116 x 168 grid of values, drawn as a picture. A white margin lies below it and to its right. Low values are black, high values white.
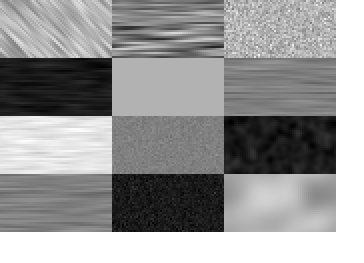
The table splits into 4 rows of 3 panels. Panel 1,1: high, slanting down to the right. Panel 1,2: middling, streaked across, strong in contrast. Panel 1,3: high, fine-grained. Panel 2,1: very low, streaked across, faint in contrast. Panel 2,2: high, flat. Panel 2,3: middling, streaked across, faint in contrast. Panel 3,1: very high, streaked across, faint in contrast. Panel 3,2: middling, fine-grained, faint in contrast. Panel 3,3: very low, blotchy, faint in contrast. Panel 4,1: middling, streaked across, faint in contrast. Panel 4,2: very low, fine-grained, faint in contrast. Panel 4,3: high, smooth.
